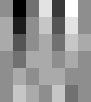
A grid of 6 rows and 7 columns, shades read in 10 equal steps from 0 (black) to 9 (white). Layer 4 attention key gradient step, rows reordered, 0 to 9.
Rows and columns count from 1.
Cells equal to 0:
1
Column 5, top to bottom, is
2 3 4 5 6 7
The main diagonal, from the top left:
5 1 5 6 6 4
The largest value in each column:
6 7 6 8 7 9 6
